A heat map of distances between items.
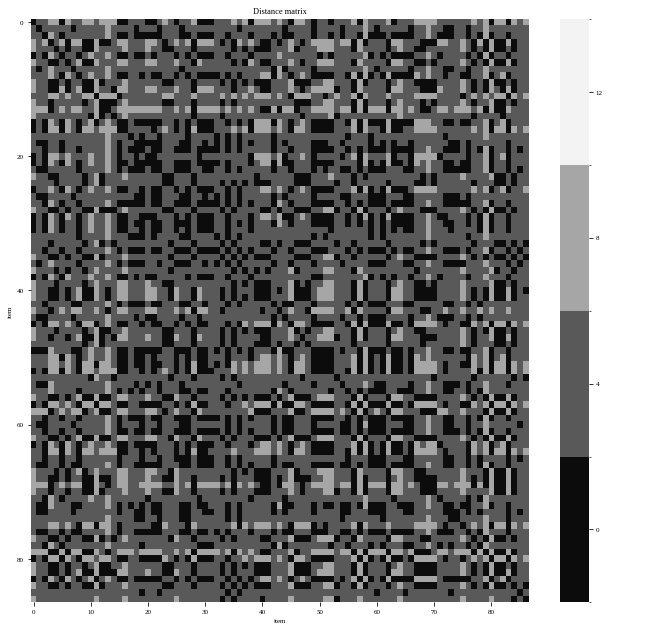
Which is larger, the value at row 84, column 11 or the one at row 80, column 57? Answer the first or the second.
the first
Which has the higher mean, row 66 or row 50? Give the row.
50
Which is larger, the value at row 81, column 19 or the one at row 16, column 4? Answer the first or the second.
the second
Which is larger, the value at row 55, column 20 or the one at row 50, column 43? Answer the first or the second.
the second
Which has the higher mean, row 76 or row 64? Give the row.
64
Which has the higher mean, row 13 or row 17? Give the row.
13
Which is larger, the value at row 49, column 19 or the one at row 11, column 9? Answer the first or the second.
the second
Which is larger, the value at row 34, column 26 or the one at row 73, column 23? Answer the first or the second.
the second
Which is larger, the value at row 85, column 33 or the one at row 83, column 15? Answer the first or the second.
the first
